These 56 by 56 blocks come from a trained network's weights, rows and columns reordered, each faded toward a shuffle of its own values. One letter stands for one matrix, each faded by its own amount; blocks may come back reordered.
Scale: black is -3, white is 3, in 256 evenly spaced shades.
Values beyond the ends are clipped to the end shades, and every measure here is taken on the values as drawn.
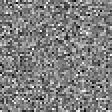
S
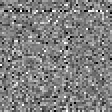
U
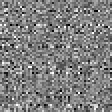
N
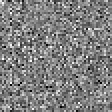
S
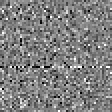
U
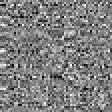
N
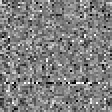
U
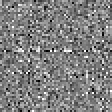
U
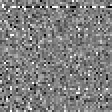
U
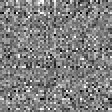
N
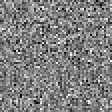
S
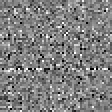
U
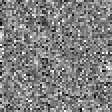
S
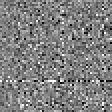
U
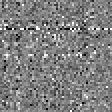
U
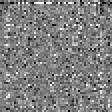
U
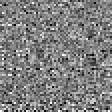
N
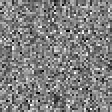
S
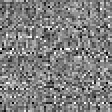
N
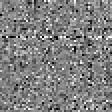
U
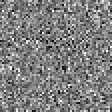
S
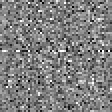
U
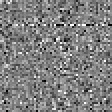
U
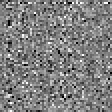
U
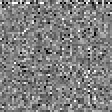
U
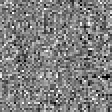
S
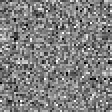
S
